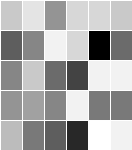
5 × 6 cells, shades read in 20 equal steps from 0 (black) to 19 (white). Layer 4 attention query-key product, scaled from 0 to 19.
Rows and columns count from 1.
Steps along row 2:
up up down down up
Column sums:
57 63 54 58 62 68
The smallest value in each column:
7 9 7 3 0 8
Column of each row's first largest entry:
2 3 5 4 5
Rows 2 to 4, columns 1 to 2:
7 10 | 10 15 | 11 12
